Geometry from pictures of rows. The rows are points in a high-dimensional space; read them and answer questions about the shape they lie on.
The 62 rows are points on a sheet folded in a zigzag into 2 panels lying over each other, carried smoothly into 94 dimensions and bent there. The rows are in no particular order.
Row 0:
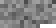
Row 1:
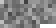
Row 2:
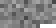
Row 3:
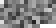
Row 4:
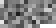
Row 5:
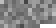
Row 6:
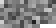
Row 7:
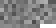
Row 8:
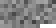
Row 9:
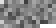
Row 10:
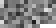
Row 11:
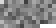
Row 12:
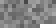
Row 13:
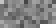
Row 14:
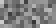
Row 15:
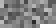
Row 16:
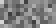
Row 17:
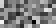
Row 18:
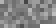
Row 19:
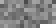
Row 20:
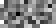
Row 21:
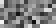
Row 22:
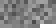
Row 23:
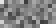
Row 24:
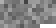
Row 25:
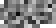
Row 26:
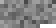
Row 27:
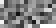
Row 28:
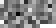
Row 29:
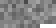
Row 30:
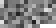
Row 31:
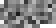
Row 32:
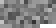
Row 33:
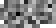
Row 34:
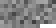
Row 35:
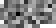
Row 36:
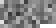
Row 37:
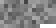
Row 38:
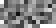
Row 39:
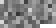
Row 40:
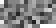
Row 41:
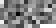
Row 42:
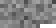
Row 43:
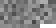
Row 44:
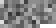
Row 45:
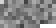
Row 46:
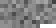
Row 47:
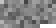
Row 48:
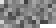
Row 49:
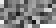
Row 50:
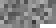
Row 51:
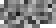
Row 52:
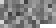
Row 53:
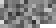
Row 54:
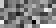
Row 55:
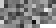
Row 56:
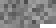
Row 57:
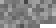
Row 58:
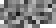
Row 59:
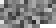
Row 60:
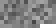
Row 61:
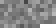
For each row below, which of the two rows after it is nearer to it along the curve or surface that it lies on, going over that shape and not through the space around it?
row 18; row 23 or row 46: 23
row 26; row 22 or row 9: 9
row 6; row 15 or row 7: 15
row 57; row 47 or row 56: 56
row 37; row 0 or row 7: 7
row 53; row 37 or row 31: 37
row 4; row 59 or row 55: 55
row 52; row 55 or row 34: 55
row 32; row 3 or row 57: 3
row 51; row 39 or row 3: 3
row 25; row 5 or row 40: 40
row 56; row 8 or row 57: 57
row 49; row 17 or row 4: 17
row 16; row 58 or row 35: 35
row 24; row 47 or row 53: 53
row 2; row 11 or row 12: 11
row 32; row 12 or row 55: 55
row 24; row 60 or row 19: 60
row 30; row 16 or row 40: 16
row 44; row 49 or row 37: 37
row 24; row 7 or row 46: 7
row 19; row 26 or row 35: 26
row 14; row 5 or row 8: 5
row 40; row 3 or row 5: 3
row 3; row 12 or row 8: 8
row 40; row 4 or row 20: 20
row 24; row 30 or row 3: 30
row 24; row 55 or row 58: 55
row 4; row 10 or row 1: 10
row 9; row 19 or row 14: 19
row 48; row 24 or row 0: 0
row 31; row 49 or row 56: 49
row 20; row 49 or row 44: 49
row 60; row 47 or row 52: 52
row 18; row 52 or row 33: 52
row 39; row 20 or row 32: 20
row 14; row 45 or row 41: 41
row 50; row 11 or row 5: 5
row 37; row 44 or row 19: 44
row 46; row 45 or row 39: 45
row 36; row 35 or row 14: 14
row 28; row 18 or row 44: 44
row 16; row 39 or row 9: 39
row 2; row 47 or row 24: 47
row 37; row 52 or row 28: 52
